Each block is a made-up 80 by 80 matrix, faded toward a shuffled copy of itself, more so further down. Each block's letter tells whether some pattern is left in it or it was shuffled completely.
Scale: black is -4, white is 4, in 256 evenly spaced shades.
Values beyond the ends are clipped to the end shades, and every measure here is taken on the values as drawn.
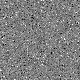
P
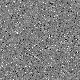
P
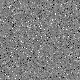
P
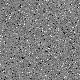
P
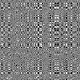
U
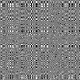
U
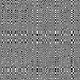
U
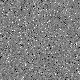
P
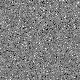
P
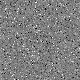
P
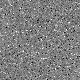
P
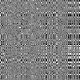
U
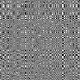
U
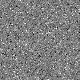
P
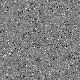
P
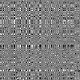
U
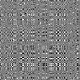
U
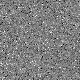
P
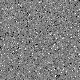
P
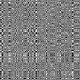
U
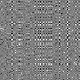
U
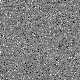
P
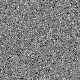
P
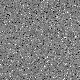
P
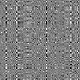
U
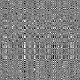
U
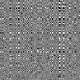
U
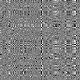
U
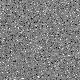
P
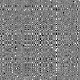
U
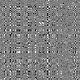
U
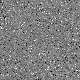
P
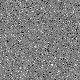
P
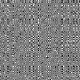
U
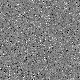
P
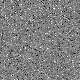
P
